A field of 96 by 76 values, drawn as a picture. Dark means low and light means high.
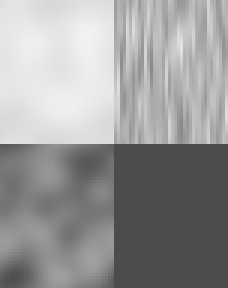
It is made of 2 by 2 panels. Panel 1,1: very high, smooth, faint in contrast. Panel 1,2: high, streaked downward. Panel 2,1: middling, smooth. Panel 2,2: low, flat.
